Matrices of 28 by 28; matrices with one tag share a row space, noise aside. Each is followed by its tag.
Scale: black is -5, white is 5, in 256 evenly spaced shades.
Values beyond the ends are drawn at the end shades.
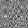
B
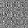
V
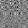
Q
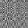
V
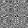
Q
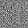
V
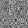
B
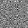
Q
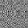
V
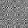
V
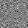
Q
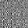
V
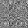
B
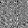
Q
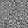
B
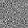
V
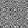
Q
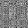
B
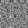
Q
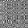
V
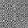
V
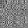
V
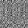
V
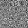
B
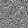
B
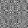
Q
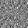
Q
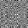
Q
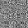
B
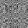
Q
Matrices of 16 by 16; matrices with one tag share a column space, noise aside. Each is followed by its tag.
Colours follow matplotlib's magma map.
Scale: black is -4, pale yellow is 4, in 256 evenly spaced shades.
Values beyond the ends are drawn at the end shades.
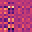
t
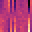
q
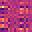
t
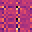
t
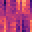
q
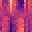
q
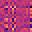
t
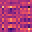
t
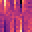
q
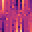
q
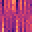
q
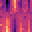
q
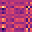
t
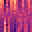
q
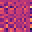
t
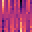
q
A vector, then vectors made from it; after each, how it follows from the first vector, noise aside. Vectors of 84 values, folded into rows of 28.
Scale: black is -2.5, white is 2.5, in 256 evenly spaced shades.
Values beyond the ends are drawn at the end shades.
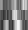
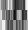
wrapped around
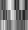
reversed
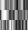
wrapped around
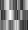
wrapped around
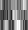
copied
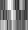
reversed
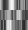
wrapped around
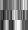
copied
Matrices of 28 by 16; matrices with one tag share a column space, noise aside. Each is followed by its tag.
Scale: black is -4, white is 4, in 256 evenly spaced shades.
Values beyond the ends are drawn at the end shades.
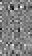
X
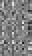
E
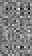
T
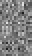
E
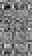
X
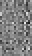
E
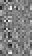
X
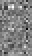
X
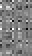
X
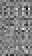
T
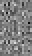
E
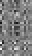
E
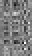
E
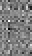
X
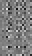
T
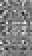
E
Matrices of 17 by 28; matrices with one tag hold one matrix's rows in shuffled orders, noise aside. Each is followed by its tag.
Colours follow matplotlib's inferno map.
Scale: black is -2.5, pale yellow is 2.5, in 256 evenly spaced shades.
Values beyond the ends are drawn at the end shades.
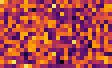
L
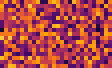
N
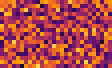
N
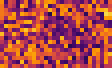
L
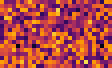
N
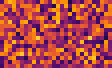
N
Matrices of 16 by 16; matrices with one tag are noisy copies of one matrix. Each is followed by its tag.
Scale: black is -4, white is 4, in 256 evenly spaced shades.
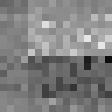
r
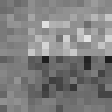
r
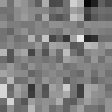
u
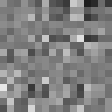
u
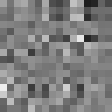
u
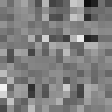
u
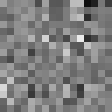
u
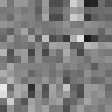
u
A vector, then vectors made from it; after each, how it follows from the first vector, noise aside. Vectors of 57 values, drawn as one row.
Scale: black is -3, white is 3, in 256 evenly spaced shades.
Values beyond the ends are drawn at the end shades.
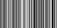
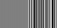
partly zeroed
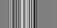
partly zeroed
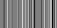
partly zeroed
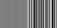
partly zeroed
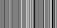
partly zeroed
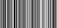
wrapped around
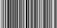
wrapped around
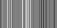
partly zeroed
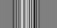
partly zeroed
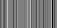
partly zeroed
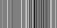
partly zeroed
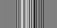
partly zeroed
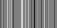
partly zeroed
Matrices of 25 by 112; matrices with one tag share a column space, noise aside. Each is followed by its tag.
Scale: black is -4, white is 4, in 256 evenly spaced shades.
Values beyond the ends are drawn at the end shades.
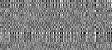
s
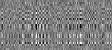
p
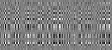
p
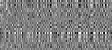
s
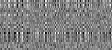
s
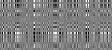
s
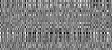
s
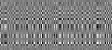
p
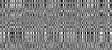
s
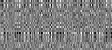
s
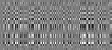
p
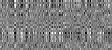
s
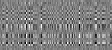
p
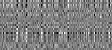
s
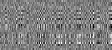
p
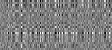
s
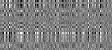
s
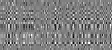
p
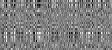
s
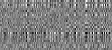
s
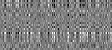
s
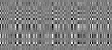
p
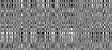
s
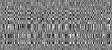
p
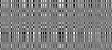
s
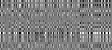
s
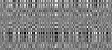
s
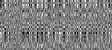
s
